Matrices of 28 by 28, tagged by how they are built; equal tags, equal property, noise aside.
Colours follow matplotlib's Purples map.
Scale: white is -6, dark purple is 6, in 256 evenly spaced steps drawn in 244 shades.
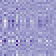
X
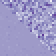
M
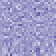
X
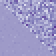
M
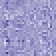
X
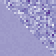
M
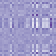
X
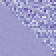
M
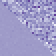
M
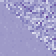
M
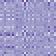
X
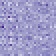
X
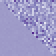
M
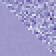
M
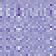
X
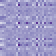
X
